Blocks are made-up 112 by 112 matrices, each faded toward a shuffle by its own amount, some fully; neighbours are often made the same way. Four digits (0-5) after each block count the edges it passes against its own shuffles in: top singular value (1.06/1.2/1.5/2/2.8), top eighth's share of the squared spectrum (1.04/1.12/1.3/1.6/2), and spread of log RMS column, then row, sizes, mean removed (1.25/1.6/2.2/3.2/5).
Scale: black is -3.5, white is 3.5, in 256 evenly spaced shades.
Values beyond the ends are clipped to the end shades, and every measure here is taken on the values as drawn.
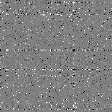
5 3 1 2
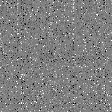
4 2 1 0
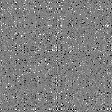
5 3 2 2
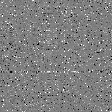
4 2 1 1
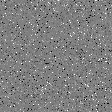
2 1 0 0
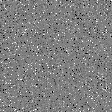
3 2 0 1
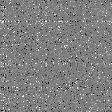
4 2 1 1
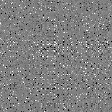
4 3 2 2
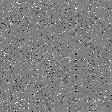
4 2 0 1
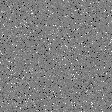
0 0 0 0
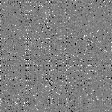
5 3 2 2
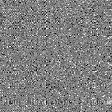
4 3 2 2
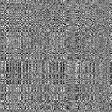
5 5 4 4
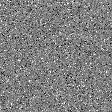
1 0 0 0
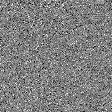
3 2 0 0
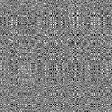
5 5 3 3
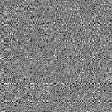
5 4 3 3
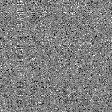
4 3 1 1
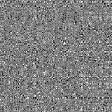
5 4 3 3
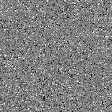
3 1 0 0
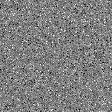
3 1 0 0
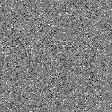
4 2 1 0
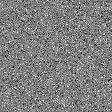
0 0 0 0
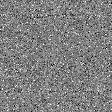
0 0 0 2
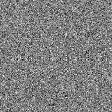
3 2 1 1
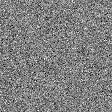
1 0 0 0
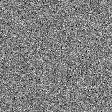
0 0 0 0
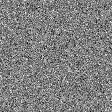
1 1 0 0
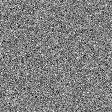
0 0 0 0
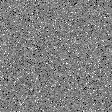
0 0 0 0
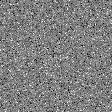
0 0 0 0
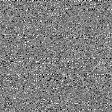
1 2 0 3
